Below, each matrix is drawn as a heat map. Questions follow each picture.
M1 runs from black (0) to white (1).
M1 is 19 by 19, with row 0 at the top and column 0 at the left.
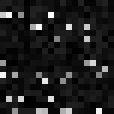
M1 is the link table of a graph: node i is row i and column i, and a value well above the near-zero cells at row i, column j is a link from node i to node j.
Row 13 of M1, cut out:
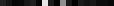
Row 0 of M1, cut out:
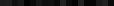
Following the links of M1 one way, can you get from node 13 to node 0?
yes
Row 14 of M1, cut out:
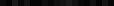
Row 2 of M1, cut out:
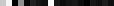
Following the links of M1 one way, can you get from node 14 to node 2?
no
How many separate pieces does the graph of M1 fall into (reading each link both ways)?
1
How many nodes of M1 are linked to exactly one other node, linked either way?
4
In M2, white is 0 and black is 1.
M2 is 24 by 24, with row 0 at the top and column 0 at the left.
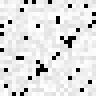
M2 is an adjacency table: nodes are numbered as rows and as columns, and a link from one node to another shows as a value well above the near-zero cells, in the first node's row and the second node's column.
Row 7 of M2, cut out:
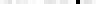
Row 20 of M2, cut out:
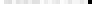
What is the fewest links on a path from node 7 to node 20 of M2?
6
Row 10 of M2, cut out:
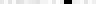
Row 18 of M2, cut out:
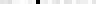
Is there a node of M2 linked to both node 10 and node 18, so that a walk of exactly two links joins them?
no
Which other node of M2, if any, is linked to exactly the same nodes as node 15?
node 18
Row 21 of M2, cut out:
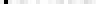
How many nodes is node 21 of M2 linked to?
1
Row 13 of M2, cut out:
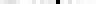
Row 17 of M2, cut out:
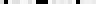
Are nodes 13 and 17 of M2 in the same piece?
no
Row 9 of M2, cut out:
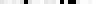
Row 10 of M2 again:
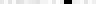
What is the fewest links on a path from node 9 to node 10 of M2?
2
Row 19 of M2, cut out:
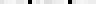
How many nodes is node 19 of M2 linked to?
2
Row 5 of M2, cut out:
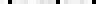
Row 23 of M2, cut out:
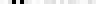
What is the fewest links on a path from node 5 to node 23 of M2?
1
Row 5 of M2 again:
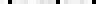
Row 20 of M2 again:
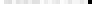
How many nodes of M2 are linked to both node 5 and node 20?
0
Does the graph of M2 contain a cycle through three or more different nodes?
no
